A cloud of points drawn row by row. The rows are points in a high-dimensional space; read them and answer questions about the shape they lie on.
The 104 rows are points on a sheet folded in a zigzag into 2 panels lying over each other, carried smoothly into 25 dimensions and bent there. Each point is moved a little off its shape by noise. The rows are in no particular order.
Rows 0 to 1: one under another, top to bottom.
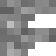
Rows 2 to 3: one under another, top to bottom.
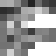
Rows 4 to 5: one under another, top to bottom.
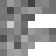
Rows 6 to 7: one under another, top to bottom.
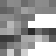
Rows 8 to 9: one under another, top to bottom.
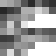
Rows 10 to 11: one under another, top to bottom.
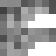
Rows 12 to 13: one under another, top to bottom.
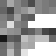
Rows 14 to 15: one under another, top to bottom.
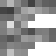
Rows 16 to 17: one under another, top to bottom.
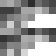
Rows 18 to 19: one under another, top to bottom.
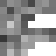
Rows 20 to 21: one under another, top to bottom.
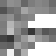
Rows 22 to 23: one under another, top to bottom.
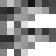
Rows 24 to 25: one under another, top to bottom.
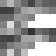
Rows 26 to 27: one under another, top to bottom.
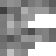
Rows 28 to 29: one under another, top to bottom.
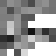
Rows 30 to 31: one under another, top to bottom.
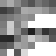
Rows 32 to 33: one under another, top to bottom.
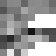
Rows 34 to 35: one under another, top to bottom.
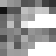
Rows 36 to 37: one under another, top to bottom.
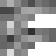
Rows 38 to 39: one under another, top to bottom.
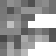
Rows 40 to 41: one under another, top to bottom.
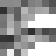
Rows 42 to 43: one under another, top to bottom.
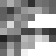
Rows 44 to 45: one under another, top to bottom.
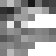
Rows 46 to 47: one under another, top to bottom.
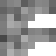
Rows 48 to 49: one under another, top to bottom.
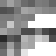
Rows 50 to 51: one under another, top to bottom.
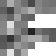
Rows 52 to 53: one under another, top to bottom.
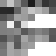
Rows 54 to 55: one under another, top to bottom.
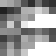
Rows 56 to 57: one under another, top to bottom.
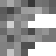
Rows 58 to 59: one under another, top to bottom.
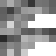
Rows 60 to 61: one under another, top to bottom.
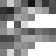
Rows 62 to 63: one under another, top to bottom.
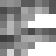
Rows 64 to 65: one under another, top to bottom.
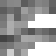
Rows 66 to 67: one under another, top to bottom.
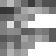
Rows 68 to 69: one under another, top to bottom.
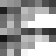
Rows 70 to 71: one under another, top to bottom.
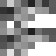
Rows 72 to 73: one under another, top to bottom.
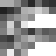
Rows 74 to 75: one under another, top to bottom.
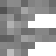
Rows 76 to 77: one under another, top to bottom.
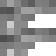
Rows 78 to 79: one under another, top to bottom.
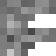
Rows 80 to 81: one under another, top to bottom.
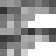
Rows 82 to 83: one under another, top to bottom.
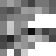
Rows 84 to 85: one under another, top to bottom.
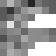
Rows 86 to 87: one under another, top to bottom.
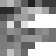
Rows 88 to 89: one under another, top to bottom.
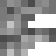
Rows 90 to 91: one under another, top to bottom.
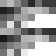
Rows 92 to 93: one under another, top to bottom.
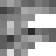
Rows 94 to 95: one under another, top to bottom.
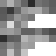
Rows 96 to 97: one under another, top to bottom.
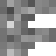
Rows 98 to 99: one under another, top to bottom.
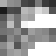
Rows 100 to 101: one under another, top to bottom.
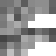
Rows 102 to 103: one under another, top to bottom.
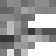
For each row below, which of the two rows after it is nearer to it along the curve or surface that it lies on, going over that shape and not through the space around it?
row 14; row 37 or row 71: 71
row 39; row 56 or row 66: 56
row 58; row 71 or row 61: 71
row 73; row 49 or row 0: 0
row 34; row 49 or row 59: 59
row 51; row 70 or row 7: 7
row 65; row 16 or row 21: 21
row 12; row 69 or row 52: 52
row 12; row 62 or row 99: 99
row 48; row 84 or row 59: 59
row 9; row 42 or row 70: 70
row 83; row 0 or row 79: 79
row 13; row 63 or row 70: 63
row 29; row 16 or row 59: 16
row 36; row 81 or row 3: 81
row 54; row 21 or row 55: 55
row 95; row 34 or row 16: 34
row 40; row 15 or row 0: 0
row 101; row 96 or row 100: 100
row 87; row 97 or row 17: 97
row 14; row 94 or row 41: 41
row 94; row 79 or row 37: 37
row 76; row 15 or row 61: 61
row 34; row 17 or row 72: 72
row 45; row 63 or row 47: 47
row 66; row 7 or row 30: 30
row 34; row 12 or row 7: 7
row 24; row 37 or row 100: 37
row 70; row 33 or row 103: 103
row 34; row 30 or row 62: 30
